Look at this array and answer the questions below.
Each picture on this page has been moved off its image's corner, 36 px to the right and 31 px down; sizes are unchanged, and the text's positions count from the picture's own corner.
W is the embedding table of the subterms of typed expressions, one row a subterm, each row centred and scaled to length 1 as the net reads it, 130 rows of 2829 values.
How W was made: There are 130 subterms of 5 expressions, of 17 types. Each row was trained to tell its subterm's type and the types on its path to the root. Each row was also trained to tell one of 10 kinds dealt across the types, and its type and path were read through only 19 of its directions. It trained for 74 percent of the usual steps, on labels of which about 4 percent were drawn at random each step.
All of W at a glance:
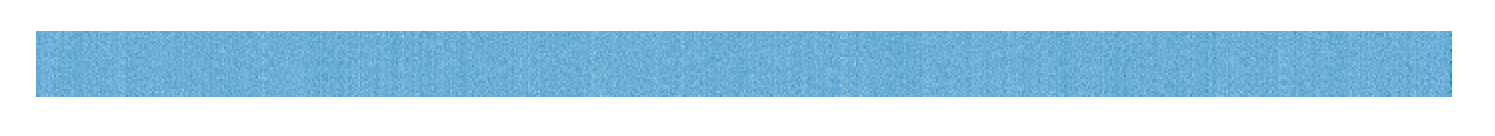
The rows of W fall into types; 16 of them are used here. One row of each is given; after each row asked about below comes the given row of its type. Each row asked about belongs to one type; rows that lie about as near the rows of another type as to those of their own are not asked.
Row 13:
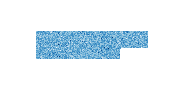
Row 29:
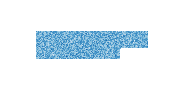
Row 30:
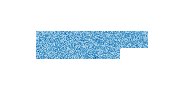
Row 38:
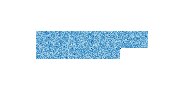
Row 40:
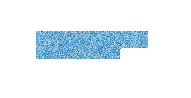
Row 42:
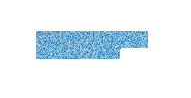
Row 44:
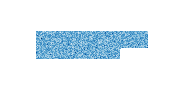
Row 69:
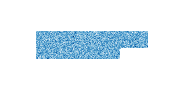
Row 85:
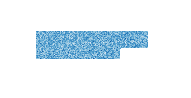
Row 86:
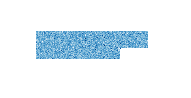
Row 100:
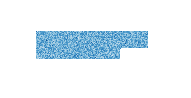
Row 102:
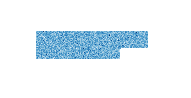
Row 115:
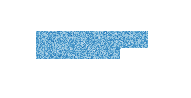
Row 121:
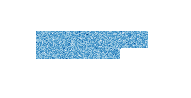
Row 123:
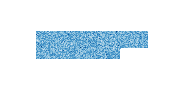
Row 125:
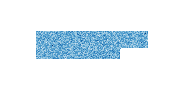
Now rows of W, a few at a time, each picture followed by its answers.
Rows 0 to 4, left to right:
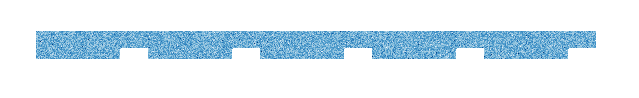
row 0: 85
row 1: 44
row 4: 42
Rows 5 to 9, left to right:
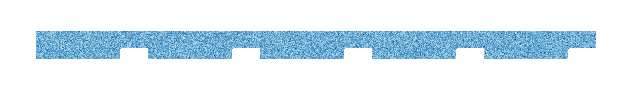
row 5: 44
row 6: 44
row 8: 121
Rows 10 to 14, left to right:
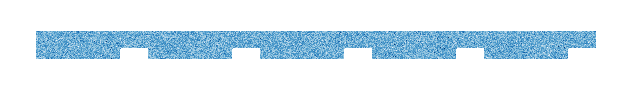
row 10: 29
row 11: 85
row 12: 85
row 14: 13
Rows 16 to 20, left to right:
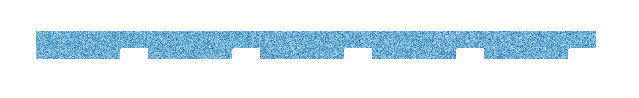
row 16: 86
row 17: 121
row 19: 123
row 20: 100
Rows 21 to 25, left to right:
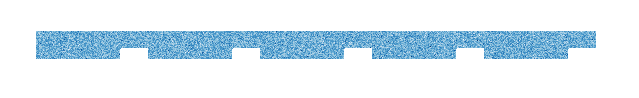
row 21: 38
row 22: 100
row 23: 69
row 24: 86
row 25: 102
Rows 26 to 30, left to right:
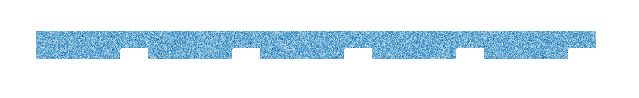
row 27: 44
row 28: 100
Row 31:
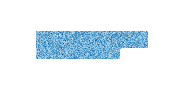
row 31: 85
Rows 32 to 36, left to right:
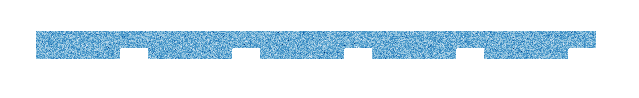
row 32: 85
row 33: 13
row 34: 85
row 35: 86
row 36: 40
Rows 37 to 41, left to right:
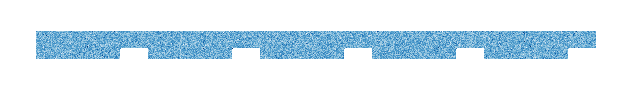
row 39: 125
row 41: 13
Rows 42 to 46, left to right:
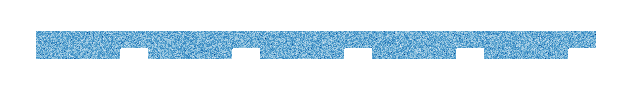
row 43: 42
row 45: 115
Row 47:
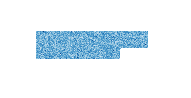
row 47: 13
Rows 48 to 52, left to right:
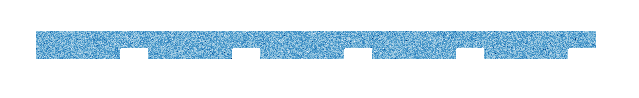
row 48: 40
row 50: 42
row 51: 69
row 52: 86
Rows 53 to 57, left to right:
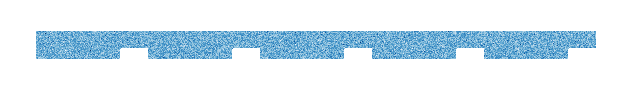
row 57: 30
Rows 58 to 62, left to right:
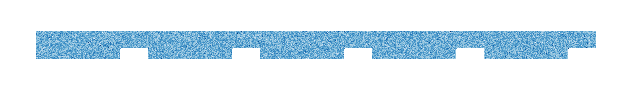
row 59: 115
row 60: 121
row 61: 42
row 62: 86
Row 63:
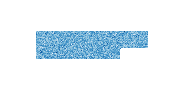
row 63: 40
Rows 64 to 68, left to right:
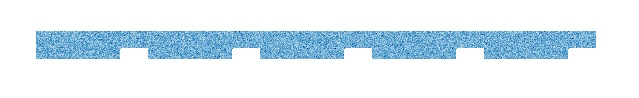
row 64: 40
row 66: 30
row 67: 29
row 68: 40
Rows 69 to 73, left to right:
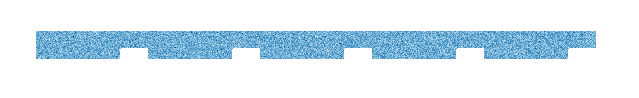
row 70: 100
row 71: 115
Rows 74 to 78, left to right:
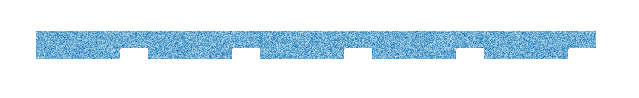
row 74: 102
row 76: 115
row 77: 38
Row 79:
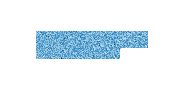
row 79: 13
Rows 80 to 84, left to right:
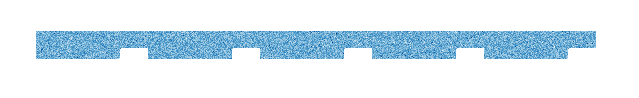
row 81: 115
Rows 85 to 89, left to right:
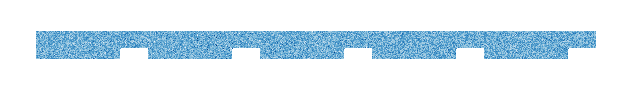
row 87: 44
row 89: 40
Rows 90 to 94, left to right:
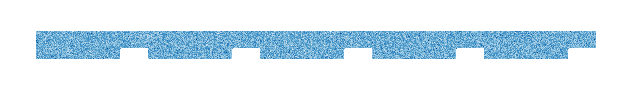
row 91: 121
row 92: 42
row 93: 86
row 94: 42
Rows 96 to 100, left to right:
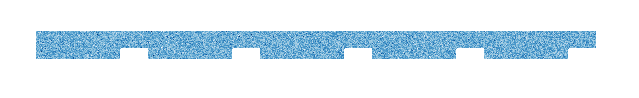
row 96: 123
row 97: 115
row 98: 100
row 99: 121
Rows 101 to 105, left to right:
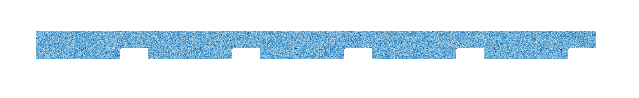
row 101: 38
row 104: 29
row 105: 86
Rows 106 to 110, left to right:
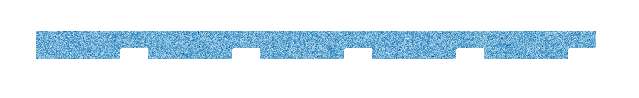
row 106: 44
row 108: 13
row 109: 38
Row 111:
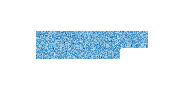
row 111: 42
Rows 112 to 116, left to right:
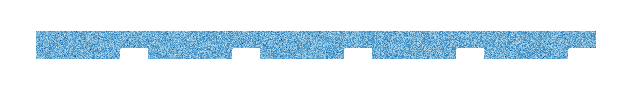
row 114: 13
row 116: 38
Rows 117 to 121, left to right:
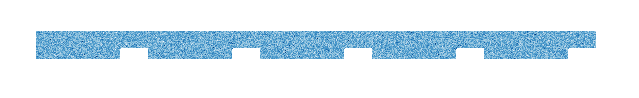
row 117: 69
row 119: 100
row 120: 38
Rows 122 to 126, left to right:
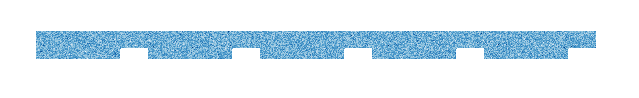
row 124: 100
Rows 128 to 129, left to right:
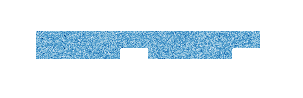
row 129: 44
